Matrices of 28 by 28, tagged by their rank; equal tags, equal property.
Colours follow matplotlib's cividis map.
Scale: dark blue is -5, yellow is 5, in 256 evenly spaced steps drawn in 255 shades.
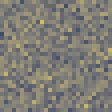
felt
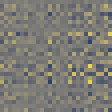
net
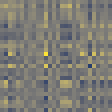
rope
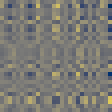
rope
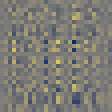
net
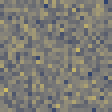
felt
